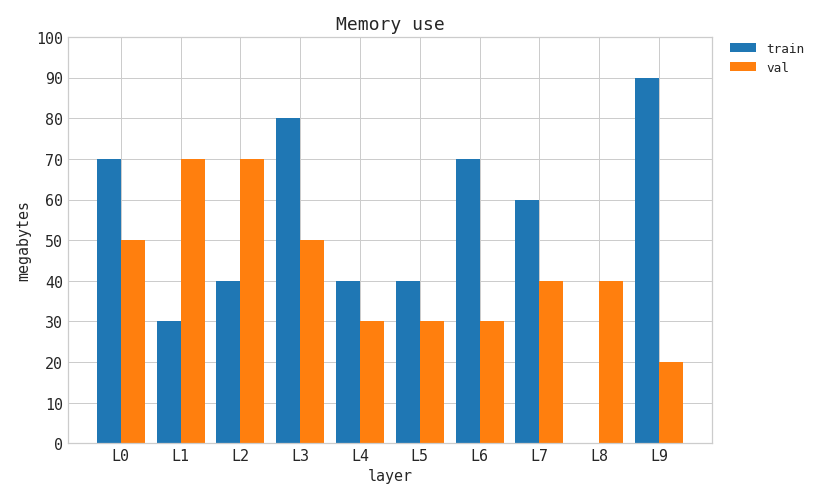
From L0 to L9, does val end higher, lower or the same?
lower
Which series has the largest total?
train
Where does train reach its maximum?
L9
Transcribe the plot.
Title: Memory use
x-axis: layer, ticks L0 L1 L2 L3 L4 L5 L6 L7 L8 L9
y-axis: megabytes, ticks 0 10 20 30 40 50 60 70 80 90 100
Legend: train, val
Values:
train: 70 30 40 80 40 40 70 60 0 90
val: 50 70 70 50 30 30 30 40 40 20
